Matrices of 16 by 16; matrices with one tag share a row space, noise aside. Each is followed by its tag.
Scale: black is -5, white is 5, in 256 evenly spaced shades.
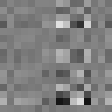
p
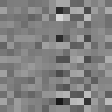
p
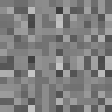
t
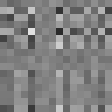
t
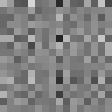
t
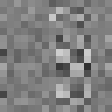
p
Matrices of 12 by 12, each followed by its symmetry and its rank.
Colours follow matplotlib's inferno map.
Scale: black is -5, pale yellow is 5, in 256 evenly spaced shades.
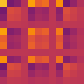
symmetric, rank one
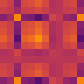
symmetric, rank one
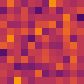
antisymmetric, full rank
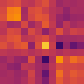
symmetric, rank two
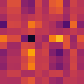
neither, rank two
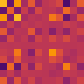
symmetric, rank two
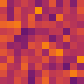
neither, full rank
